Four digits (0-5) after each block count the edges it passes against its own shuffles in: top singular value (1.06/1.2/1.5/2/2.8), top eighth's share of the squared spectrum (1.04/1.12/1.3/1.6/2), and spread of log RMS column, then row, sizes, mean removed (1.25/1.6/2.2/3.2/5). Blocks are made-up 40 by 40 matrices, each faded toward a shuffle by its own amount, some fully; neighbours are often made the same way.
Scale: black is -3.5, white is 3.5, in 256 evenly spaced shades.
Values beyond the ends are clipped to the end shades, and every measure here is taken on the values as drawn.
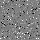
0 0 0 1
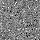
0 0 0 0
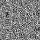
3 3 1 0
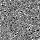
0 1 0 0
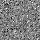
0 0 0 0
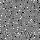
2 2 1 0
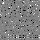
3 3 0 2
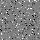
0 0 0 0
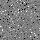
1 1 0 0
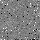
1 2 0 0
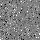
1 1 0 0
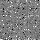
0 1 0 1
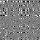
4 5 2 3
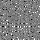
3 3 0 1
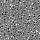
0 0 0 0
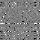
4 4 1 2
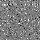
3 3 0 1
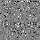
3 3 1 2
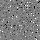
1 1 0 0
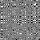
4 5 2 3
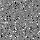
1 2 1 2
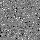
1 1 0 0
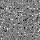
2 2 0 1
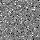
1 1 0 0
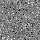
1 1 0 0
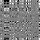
4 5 3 3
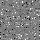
2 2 0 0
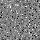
1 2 1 0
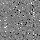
2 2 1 0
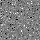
2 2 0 0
